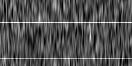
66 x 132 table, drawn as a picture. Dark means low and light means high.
Odd lines: rows 23 and 59. Slope: none. Histogram: skewed, a long tail of high values. Average level on the scale: 30%.
